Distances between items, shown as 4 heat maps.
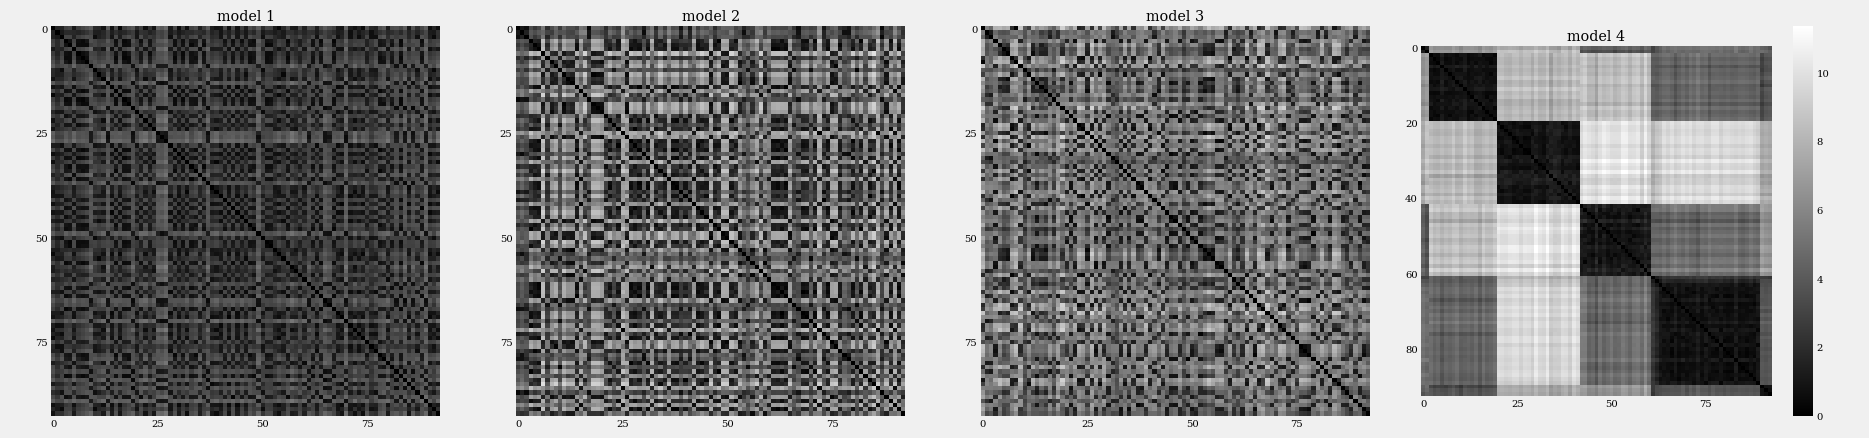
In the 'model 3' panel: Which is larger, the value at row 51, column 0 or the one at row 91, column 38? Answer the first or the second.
the first
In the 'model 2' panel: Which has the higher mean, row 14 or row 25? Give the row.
25
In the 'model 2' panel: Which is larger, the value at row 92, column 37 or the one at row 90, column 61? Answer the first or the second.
the second
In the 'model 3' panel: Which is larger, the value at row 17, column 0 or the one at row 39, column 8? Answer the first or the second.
the second
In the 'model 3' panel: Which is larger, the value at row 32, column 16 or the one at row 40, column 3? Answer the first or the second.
the second
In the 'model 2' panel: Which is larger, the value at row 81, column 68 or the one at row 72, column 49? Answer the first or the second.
the second
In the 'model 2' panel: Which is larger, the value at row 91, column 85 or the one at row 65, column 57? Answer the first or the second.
the second
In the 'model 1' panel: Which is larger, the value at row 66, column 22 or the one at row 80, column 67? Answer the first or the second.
the first
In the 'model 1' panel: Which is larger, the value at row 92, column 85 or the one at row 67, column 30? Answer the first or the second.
the second
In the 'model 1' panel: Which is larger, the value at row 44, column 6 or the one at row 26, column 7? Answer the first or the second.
the second
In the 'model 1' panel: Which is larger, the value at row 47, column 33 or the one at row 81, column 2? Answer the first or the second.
the second
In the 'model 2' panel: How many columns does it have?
93
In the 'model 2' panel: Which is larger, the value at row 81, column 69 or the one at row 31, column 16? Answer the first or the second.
the first
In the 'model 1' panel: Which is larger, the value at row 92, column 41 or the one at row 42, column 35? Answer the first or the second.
the first
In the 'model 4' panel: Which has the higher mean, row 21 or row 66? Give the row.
21
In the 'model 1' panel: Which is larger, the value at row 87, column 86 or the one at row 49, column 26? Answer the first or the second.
the first
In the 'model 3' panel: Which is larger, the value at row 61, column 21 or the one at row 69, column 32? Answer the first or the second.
the second
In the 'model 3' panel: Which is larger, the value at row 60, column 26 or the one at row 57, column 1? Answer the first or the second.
the first
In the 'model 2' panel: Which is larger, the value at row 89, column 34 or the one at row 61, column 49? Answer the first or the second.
the second
